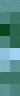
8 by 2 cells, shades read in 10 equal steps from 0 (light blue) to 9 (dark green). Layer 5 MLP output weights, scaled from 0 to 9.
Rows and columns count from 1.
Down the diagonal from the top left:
4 6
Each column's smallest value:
1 0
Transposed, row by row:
4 5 9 5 1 2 6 4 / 4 6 7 7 0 4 6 5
